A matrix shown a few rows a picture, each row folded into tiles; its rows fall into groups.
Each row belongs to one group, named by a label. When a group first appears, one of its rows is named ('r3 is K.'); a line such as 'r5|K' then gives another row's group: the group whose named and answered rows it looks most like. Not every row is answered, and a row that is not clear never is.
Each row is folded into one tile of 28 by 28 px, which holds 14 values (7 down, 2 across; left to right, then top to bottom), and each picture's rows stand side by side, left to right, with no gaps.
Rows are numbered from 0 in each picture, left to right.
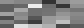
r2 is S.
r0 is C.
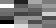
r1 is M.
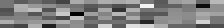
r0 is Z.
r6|S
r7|S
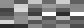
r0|Z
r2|M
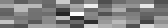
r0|Z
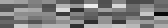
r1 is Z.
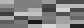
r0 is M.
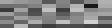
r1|Z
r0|C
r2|Z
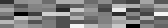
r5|M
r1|M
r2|C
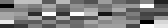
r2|M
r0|S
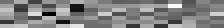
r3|M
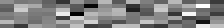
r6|M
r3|S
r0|Z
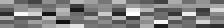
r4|M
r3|M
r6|M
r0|M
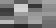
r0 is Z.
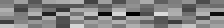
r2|C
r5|M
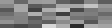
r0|Z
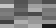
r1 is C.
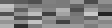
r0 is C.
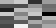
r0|C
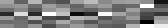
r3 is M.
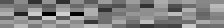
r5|S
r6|C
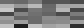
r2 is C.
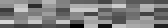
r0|Z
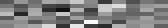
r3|Z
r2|C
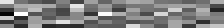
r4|C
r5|M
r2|Z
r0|M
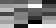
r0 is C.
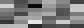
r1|S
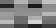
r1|S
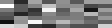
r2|Z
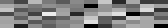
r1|M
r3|S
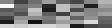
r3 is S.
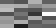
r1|M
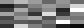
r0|C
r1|M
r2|Z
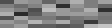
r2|S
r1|Z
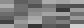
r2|C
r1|S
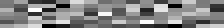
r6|S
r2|S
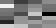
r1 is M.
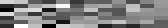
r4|Z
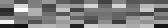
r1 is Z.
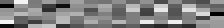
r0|S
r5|Z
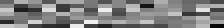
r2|C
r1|Z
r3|Z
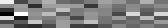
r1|S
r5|M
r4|M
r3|S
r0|M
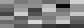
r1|Z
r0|M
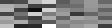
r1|C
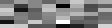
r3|C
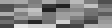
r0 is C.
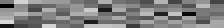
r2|M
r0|S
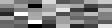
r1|S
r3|C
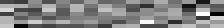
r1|Z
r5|S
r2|Z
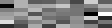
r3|M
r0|S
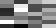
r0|Z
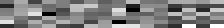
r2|Z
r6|C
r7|C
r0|S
